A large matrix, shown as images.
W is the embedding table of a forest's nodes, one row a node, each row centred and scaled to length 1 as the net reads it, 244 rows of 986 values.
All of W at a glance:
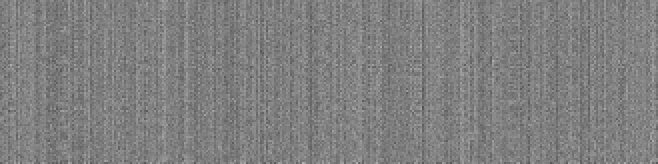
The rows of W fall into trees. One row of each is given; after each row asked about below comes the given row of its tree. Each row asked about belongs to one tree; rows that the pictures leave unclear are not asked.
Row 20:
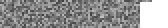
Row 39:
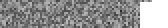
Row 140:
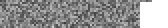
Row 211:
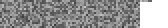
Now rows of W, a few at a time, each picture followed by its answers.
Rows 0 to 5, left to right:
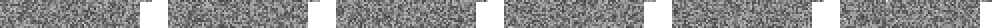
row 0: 140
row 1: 20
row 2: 39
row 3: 20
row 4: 39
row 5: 211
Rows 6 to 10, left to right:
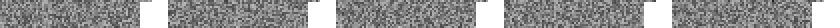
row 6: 20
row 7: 39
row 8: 39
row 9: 140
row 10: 39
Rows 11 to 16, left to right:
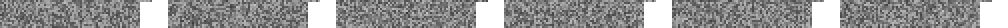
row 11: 20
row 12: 39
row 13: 211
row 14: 39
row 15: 39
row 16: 140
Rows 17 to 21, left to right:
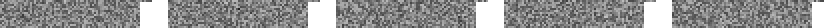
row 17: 211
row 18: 211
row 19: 39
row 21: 140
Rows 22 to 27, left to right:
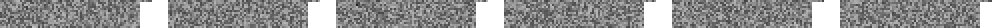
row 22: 140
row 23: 39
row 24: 39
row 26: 211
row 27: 140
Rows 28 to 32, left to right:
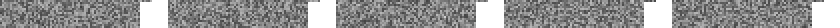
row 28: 39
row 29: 20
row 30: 20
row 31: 211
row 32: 211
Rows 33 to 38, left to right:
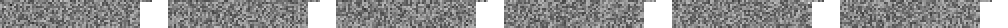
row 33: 211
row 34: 39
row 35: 39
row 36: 20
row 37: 140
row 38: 20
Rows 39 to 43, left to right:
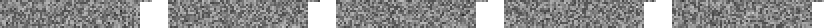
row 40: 211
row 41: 211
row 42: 39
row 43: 39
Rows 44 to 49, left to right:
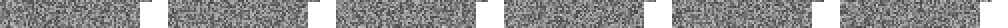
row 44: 211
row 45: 211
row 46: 211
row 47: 211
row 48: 211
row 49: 39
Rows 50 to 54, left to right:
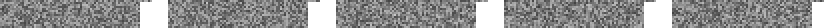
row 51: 211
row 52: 20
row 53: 39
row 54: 39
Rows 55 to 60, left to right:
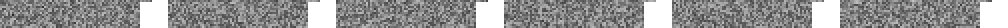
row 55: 211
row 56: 20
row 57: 211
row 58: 20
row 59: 20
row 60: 140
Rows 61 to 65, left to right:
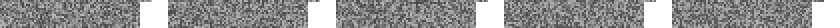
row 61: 39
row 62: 39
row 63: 39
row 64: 20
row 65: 211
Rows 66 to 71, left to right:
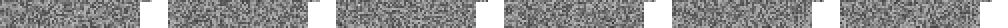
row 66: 39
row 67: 20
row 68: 211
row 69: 39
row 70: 39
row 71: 39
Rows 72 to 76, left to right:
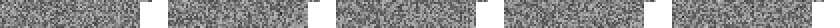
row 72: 211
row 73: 140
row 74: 39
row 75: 39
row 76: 20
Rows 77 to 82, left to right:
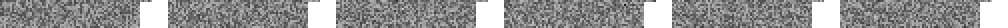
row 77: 39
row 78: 20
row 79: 20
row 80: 140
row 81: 20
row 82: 39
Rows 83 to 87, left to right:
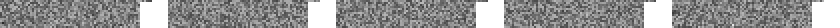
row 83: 140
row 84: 20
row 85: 211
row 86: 211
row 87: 39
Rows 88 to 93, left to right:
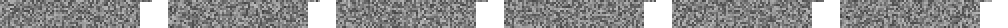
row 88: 211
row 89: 39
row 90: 211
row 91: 211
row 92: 211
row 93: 20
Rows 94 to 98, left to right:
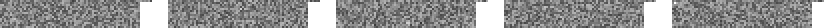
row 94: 211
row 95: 211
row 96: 39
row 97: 39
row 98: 39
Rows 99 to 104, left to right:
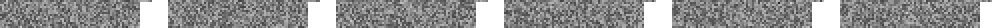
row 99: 20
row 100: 211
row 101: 20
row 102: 39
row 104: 39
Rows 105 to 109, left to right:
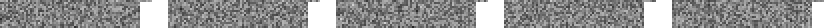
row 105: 20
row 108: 211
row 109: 39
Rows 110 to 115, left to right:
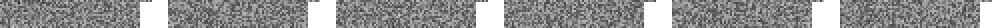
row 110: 211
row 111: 39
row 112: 211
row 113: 211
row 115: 20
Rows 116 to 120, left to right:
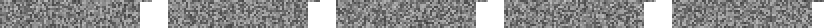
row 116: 20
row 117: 211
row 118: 39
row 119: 39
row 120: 211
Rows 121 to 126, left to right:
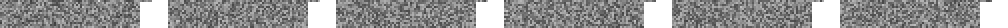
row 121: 20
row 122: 39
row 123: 39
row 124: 140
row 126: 211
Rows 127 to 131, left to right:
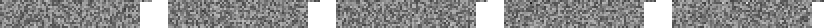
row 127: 20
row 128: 211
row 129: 39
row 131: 140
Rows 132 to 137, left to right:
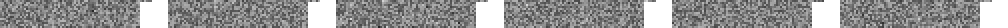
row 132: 140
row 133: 39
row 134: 39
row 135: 211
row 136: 211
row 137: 20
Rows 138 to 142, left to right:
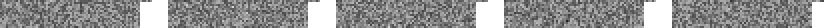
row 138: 39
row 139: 39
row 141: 39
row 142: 140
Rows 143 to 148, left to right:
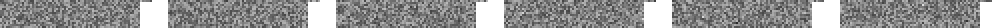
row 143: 211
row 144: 39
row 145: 39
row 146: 211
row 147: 140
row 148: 211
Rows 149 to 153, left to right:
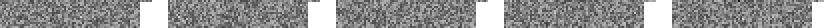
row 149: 211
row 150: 20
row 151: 39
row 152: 20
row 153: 20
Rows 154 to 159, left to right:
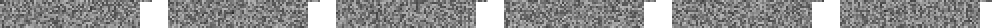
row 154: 211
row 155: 211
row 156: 39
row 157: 211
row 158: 211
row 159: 211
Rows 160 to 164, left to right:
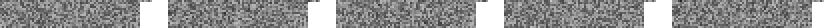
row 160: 39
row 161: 39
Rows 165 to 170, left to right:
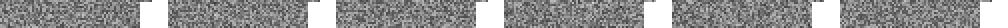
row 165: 211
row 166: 211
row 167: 211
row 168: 39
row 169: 140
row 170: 211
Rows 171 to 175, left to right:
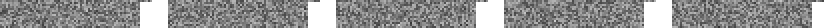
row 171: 39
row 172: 211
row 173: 39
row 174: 39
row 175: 211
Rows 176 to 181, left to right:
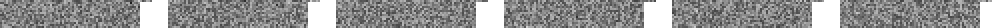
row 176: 20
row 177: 20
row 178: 211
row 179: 211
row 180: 39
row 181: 20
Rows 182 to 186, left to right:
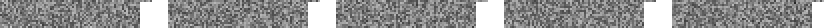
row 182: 20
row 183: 39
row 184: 20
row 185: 211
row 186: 39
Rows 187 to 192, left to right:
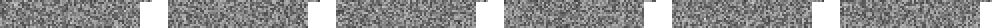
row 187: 39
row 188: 140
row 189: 39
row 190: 211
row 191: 211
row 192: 39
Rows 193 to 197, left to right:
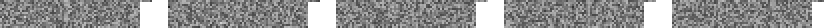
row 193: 211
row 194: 140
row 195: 39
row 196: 20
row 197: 211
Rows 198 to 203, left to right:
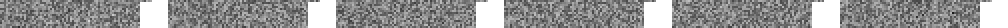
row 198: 20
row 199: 39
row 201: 39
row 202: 140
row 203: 20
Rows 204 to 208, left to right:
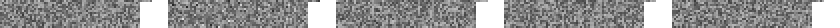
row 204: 20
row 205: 140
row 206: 20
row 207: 20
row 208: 39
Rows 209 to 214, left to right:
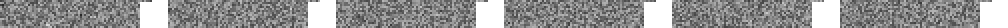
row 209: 140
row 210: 39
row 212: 211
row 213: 20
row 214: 20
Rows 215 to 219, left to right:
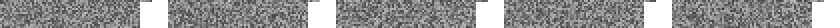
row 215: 211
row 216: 39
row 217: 211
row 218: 211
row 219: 20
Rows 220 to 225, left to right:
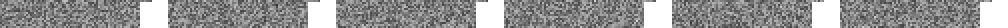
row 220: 211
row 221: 211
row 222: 211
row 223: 211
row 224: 20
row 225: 211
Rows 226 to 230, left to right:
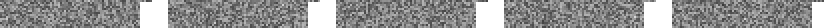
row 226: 140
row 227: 39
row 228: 211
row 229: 39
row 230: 211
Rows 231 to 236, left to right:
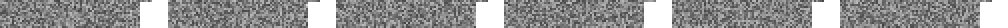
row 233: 140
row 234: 20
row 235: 211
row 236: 140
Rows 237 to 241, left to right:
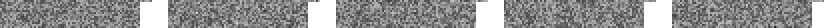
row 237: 211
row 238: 39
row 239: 20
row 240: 20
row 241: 20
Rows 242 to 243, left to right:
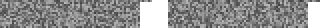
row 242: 39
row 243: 140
